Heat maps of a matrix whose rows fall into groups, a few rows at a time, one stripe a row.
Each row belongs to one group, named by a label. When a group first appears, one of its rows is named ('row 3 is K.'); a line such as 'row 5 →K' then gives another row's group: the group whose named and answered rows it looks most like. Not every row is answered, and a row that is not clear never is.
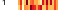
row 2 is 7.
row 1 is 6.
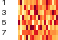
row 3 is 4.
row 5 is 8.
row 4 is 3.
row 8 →6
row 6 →7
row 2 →7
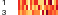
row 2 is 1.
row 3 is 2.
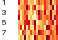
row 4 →1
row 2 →4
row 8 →2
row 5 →4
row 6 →2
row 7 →3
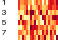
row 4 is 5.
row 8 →3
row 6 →7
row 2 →1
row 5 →8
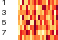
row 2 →5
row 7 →4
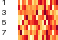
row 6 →1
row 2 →8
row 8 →2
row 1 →3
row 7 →6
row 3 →6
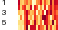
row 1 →1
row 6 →7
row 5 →4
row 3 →2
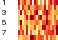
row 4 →7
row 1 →8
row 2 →8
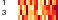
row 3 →5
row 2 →5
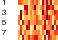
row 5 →8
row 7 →2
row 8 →8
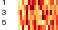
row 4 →5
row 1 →3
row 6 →3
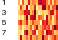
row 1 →3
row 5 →6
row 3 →4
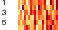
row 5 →2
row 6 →2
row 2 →3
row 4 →2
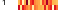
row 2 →8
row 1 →6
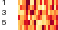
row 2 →4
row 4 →1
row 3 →7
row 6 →5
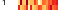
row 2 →1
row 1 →5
